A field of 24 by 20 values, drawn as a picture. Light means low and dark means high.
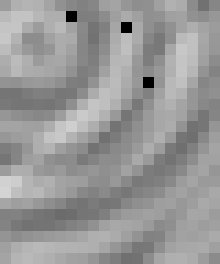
Histogram: skewed, a long tail of high values. Rings: centred on the top left. Odd rows or columns: none. Calmest part: bottom right. Slope: none. Mirror symmetry: none. Lone odd cells: 3, each higher than its neighbours.
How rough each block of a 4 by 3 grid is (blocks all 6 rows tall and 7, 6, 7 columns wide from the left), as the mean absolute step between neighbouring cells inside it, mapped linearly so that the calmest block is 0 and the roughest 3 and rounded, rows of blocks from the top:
231 | 122 | 111 | 110
